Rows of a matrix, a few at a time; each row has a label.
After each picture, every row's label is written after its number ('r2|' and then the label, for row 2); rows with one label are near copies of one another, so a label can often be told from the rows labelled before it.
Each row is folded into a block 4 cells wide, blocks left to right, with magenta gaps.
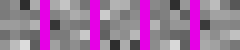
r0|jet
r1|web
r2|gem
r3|jet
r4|web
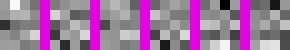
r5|web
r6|gem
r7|web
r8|gem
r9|jet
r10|jet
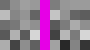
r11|gem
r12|gem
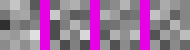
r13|web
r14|gem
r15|gem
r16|gem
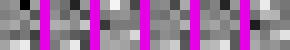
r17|jet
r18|jet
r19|web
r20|jet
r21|jet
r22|web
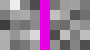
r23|web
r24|gem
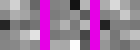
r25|web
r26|jet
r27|web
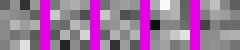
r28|jet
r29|gem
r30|gem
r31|web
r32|web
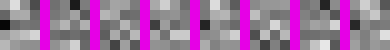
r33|web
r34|jet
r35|gem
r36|web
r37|web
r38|gem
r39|jet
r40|web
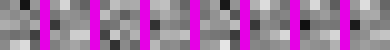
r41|jet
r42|web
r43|gem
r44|web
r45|jet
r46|web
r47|web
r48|web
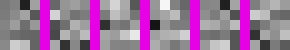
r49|jet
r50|gem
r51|web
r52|web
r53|jet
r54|gem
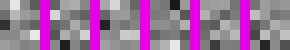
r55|web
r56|gem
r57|web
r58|jet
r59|gem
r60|gem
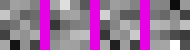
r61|gem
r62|web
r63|gem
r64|jet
